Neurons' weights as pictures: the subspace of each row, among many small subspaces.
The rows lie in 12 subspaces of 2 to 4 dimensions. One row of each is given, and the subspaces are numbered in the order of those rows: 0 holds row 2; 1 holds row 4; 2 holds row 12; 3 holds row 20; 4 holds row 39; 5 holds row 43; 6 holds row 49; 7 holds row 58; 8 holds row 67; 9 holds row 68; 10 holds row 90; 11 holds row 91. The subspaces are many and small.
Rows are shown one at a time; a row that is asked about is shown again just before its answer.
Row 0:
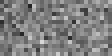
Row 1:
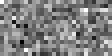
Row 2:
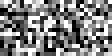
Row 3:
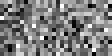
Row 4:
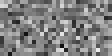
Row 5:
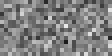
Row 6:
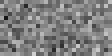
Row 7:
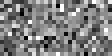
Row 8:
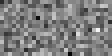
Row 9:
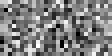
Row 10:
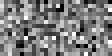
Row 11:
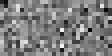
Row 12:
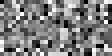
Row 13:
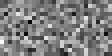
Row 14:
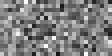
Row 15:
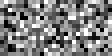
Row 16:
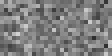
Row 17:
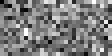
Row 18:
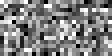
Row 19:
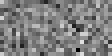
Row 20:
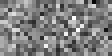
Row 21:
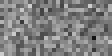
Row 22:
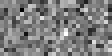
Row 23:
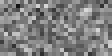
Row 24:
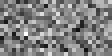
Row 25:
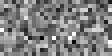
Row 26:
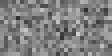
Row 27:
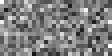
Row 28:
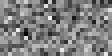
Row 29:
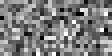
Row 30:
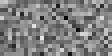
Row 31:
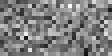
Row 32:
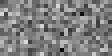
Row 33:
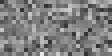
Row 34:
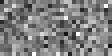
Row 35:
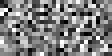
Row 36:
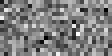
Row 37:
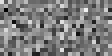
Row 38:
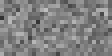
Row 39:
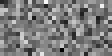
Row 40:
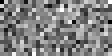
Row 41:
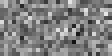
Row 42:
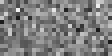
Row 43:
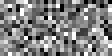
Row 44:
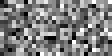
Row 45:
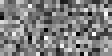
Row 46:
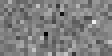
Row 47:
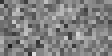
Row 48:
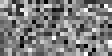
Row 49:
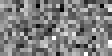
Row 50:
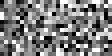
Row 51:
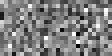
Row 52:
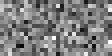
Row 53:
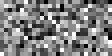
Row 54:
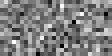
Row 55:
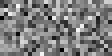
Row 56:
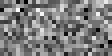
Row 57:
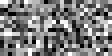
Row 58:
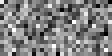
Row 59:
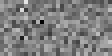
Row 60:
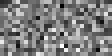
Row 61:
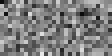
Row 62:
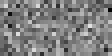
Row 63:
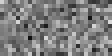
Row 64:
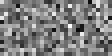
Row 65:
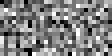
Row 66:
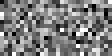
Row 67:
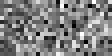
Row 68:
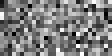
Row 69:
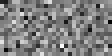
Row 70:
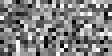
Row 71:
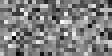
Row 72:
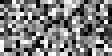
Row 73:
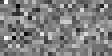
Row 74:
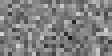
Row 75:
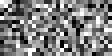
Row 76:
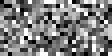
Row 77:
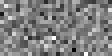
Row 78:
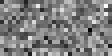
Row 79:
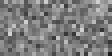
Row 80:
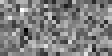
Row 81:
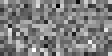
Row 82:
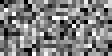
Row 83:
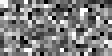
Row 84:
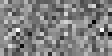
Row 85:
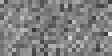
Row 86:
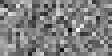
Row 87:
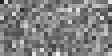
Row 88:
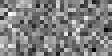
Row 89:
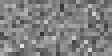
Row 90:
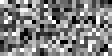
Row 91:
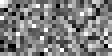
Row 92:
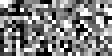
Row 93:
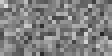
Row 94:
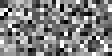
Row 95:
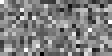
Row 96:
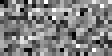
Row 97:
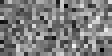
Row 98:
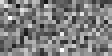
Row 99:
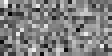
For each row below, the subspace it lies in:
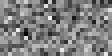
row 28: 10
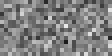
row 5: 5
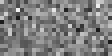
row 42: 11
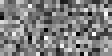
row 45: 9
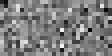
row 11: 9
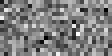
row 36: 0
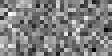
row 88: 3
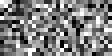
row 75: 4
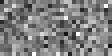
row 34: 0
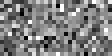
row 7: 5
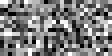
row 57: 0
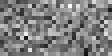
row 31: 10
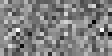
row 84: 8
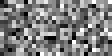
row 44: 8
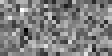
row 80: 10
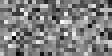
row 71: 8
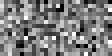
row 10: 6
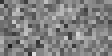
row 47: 7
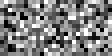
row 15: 11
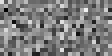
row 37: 0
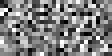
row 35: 5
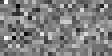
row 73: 8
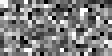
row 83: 4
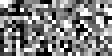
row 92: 9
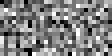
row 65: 0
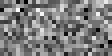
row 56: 11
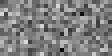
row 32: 5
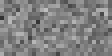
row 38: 0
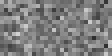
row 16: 11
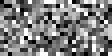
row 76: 10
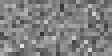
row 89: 8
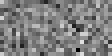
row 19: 11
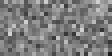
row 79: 6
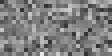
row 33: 2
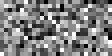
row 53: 3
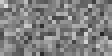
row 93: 8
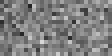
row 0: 0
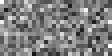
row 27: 0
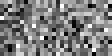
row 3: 4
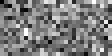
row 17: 10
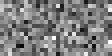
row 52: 6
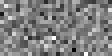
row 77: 5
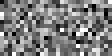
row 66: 9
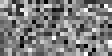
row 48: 6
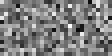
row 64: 11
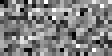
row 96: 4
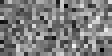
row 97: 8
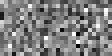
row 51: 9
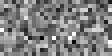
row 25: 6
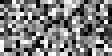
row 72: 2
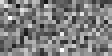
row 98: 10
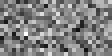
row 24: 10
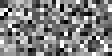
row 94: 5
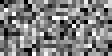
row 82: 0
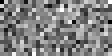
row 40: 7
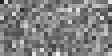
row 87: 7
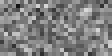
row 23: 11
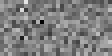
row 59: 3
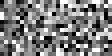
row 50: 9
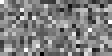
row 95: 2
